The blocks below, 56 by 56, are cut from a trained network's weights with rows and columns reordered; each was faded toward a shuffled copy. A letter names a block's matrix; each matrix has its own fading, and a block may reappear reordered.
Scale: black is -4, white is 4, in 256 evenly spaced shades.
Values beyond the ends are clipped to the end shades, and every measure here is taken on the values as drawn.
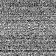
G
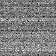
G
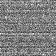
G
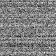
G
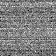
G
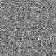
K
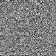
K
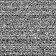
G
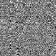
K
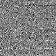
K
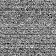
G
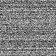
G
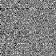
K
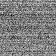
G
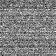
G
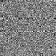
K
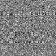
K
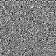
K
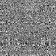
K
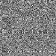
K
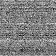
G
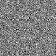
K
